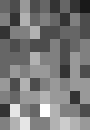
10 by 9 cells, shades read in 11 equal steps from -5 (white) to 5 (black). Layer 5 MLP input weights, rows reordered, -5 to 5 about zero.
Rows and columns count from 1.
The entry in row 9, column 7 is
0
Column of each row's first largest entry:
9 2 1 2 7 7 2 8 1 1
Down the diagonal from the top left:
1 3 0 2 0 0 0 3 2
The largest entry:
4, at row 1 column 9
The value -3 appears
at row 10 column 7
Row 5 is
1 1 1 -2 0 0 2 -1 0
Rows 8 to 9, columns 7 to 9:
-1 3 -1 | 0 0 2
